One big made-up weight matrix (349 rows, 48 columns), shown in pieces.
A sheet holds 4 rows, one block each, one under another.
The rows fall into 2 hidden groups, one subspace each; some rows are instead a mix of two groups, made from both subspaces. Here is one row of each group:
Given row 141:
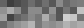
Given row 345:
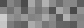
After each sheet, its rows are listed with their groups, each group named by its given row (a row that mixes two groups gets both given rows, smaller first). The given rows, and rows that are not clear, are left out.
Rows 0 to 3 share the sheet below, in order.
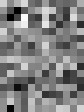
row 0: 345
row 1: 345
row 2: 141
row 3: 141 and 345
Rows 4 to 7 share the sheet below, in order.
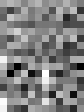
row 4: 141
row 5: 141
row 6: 345
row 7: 345
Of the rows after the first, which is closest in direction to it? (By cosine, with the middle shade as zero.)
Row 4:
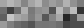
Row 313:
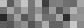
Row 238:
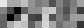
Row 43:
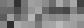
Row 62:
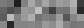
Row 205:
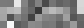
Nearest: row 62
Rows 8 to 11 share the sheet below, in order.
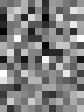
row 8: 345
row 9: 141 and 345
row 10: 345
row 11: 141 and 345
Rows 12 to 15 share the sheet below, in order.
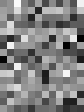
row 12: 141
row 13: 141
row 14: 345
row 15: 141
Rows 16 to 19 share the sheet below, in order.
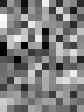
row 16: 345
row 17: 345
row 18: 141
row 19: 345
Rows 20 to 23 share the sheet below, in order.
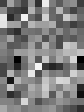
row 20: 345
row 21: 141
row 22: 141
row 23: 141 and 345
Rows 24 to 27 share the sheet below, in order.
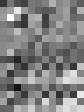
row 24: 345
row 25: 141
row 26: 141
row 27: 141
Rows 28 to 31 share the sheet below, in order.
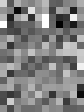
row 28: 345
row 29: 141
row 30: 141
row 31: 141
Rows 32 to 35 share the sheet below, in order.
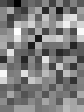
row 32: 141
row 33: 141
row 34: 345
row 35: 141
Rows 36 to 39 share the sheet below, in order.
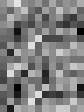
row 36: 141
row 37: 141
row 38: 345
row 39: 141
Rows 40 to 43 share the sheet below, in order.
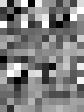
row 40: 345
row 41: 141
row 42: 345
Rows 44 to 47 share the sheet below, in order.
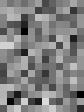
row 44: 345
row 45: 345
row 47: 345
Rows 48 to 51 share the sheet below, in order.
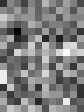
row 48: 345
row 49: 141
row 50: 345
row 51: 345
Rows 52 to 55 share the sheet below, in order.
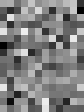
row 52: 141
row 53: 345
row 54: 141
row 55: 345
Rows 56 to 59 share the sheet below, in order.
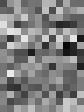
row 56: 141 and 345
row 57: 141
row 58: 141 and 345
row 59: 141
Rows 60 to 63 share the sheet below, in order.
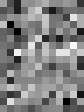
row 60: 141 and 345
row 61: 141
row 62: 141
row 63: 141
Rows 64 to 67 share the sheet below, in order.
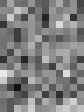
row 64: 345
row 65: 141
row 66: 345
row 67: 141
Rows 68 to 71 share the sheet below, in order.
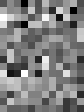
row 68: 345
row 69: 141
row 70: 345
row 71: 141
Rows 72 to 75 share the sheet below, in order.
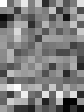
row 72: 345
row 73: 141
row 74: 141
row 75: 141
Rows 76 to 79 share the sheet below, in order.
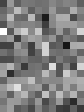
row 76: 345
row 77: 345
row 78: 141
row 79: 141
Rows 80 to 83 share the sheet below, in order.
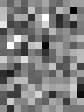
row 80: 345
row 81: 345
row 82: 345
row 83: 141
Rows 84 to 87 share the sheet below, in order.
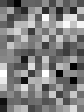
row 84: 141
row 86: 345
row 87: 345
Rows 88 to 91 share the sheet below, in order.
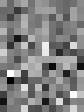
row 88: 345
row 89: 345
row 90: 141 and 345
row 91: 345
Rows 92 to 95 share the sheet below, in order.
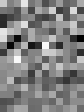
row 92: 345
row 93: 345
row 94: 141
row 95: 345
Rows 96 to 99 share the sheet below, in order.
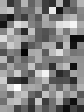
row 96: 141 and 345
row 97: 345
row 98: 345
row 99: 141
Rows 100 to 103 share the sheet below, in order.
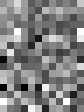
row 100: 141
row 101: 141
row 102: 345
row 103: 345
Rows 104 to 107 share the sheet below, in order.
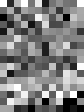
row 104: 345
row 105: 345
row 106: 141
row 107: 141
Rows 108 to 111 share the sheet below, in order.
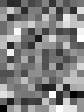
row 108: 141
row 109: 141
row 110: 141 and 345
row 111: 141 and 345
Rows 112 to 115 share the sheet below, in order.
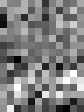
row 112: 345
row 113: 345
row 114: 141
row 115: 141
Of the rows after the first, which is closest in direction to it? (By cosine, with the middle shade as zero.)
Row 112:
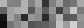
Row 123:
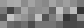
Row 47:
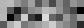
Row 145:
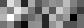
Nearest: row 123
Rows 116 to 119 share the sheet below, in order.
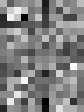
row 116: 345
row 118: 345
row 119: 345
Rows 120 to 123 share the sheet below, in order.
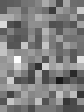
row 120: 345
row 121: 345
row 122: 141
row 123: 141
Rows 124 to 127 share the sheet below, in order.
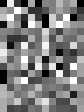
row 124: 345
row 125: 345
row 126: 345
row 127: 345
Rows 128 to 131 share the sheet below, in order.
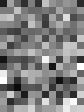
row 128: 345
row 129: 141
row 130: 345
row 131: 141
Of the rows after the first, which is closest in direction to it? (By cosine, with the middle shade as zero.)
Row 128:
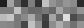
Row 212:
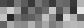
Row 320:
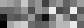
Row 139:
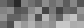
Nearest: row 139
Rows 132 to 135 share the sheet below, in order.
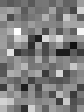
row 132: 141
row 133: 141
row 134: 141 and 345
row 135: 345
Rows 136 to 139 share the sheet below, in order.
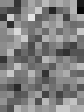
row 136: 141
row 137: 141
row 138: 345
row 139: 141
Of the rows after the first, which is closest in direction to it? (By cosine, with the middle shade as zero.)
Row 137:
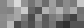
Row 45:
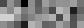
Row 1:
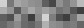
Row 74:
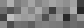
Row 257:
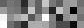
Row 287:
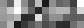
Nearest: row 287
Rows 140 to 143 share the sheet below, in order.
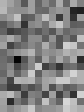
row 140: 345
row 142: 141
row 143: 141
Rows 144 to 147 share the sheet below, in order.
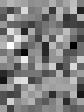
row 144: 141
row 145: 141 and 345
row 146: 345
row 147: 141
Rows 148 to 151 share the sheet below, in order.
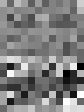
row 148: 141 and 345
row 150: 141
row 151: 141
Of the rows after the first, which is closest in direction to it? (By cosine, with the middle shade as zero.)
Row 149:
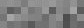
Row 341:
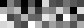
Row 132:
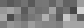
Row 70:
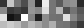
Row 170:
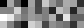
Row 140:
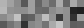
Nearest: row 140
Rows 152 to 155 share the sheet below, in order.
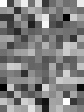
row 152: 345
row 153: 141
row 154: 141 and 345
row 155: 345
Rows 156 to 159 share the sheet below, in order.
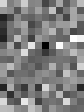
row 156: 345
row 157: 345
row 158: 141
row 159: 345
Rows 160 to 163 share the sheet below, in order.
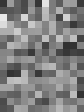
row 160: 345
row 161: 141
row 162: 345
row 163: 141 and 345
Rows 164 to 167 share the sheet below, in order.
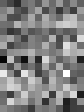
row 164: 141
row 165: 141
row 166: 345
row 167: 141
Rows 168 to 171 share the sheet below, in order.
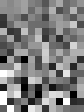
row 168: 345
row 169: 141 and 345
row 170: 345
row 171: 141 and 345
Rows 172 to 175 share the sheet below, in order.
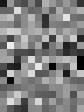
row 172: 345
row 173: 141
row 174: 141
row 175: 345
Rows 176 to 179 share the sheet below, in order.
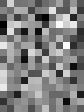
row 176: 345
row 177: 345
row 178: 345
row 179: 141 and 345
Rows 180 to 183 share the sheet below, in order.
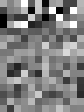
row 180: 345
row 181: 141
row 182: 345
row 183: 141
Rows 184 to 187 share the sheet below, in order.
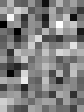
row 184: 345
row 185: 141
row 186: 345
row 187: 345
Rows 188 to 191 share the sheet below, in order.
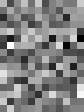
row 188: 345
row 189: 141
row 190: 345
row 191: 141
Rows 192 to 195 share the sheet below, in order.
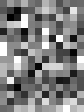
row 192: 345
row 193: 345
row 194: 141
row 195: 141
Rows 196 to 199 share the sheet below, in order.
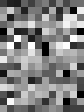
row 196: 141
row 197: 345
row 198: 141 and 345
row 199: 141
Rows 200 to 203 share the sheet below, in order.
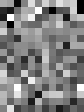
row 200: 141
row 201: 141 and 345
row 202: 345
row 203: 141
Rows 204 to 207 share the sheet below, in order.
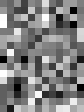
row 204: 345
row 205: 141
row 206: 345
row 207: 141
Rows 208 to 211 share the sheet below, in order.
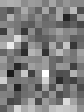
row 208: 141
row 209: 345
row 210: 345
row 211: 141 and 345
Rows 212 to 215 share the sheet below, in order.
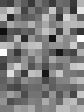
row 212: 141
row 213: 345
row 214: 345
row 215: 141
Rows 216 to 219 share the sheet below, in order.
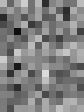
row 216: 345
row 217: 141
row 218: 345
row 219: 141
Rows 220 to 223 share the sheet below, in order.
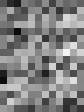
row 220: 141
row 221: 141
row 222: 345
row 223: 141
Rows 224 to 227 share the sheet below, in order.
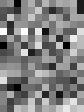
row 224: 141
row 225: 345
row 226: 345
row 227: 141
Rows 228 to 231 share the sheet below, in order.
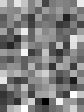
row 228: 141 and 345
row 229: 345
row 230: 345
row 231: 345
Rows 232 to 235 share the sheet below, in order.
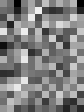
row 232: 141
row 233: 345
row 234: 345
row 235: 141
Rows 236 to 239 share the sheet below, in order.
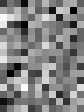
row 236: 345
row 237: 345
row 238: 345
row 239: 345
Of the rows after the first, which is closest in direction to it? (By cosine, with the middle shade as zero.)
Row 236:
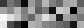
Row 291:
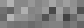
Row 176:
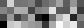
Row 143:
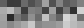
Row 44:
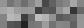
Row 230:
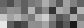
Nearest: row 230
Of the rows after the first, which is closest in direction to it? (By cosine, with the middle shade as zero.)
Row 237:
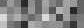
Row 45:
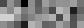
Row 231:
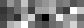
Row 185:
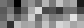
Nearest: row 45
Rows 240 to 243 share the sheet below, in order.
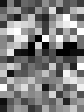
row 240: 141 and 345
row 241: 141
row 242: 141
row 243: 345
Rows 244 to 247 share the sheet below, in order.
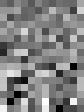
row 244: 141
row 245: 345
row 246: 345
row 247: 345
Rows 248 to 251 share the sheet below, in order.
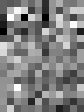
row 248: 345
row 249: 345
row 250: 141
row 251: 141
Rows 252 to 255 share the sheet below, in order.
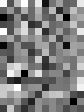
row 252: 345
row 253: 345
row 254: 345
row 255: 141 and 345
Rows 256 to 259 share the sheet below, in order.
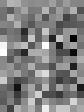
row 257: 345
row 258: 345
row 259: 141
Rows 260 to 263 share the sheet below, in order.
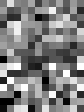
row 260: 345
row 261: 141
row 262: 141 and 345
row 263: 345
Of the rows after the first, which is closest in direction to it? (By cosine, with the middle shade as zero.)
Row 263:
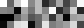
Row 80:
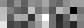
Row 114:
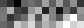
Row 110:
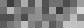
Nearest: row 110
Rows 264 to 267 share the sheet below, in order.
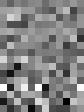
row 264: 345
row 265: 141
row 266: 345
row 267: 345
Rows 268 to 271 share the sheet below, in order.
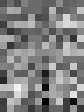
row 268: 141 and 345
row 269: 141
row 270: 345
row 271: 141 and 345
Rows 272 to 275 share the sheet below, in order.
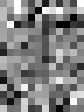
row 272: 141
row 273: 345
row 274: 345
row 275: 345
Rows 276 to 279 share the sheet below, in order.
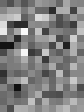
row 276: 345
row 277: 345
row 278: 345
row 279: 141
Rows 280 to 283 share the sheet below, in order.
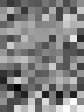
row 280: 141
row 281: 141
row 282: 345
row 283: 141
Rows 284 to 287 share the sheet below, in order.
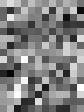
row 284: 141
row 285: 141
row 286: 345
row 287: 141 and 345
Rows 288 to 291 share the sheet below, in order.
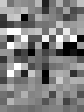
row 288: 345
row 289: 141
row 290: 345
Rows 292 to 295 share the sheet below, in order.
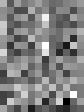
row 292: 345
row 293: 345
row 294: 345
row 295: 141 and 345
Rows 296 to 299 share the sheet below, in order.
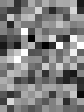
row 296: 141
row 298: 141
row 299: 141
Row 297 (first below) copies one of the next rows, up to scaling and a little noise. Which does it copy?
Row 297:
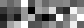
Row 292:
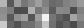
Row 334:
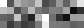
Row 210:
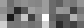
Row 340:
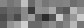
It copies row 340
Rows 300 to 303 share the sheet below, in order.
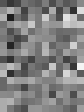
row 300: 141
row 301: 141 and 345
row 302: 141
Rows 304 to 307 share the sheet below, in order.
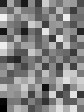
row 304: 345
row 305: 345
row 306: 141
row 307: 345
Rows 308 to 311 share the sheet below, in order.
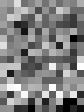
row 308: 141 and 345
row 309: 345
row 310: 141
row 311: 141
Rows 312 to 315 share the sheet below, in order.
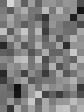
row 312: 141 and 345
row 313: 345
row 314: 345
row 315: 141
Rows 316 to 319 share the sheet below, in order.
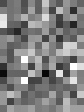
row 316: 345
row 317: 141
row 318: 345
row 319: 141
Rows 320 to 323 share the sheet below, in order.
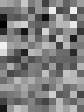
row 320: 345
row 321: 345
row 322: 141
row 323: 345
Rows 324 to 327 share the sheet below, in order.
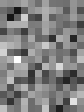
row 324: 345
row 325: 345
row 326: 141
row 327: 345
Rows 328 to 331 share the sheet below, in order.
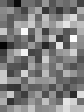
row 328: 141
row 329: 345
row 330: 345
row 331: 141
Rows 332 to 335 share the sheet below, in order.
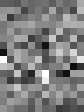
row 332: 141
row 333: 345
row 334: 345
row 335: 141
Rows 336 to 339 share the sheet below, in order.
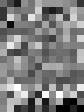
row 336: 141 and 345
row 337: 345
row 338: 141
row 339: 141
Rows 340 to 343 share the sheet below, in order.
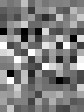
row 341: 141 and 345
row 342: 141 and 345
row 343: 141
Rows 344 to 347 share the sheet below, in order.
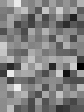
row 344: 141
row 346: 141
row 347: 141
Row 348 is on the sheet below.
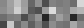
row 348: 141 and 345
